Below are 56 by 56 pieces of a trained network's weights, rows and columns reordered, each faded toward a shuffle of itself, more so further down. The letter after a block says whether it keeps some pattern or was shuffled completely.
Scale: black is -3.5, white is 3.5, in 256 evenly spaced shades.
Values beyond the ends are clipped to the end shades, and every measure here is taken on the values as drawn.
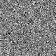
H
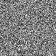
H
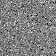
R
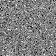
R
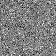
R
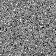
R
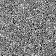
R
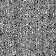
H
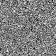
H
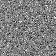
R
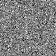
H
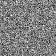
H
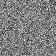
R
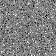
R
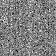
H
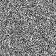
H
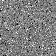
R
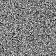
R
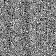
H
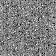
H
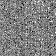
H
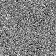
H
